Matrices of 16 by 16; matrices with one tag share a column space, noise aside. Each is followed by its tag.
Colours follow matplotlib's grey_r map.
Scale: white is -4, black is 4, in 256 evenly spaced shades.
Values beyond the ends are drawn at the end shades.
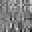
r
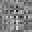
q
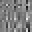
r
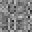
q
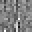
r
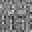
q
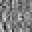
r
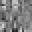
r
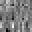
r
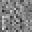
q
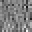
r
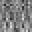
r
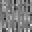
r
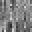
r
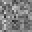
q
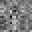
q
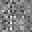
q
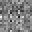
q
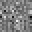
q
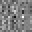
q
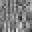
r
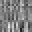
r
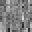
r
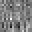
r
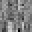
r
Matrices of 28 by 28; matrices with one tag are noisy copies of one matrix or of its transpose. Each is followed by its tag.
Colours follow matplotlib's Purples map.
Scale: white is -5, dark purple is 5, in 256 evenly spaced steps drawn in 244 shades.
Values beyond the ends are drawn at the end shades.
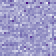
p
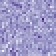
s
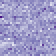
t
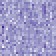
p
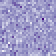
s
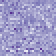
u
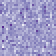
p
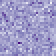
s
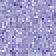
s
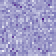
s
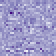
u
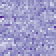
t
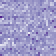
t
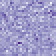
s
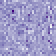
u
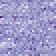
t
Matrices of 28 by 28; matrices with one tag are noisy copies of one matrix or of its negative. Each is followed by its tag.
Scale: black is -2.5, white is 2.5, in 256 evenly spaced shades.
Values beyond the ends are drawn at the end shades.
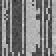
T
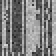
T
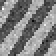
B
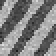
B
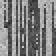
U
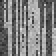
U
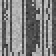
T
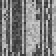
T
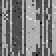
T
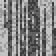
U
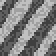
B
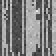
T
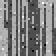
U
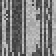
T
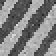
B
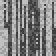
U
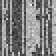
T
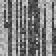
U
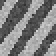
B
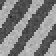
B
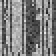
T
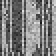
T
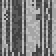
T
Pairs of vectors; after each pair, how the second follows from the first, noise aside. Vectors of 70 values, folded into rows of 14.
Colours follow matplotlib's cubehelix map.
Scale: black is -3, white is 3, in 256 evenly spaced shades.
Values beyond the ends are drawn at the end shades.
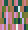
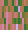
shrunk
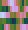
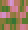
shrunk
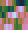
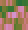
shrunk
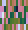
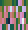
wrapped around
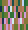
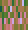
shrunk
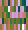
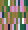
wrapped around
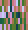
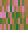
shrunk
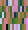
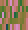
shrunk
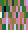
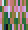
wrapped around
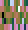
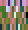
wrapped around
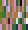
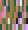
negated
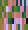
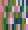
negated
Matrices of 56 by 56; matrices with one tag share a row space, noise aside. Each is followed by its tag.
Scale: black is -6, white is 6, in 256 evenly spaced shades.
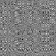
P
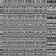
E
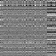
E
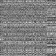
E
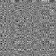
P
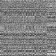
E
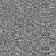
P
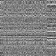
E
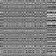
E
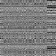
E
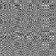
P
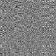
P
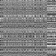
E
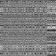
E
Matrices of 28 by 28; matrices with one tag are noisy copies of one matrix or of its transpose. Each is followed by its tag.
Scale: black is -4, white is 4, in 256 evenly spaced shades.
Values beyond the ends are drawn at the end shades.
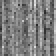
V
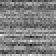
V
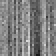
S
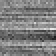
S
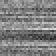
S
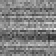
S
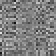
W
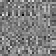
W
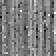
V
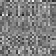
W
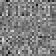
W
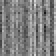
V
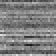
V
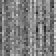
V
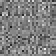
W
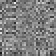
W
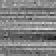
S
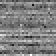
V
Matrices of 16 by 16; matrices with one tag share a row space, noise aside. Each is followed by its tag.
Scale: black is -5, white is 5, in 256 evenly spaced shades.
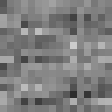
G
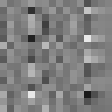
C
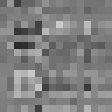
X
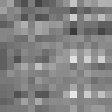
G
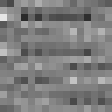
G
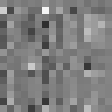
C
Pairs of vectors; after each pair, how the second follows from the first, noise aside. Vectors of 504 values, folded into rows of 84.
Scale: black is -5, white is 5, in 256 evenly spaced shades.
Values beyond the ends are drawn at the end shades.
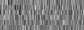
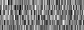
scaled up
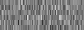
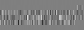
partly zeroed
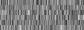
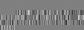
partly zeroed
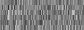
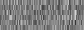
reversed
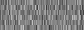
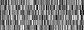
scaled up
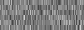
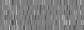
partly zeroed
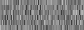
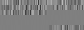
partly zeroed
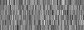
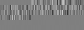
partly zeroed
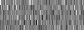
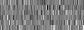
reversed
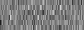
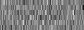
reversed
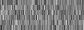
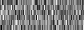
scaled up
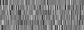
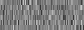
reversed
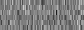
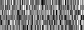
scaled up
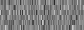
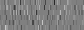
partly zeroed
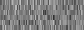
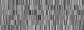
reversed
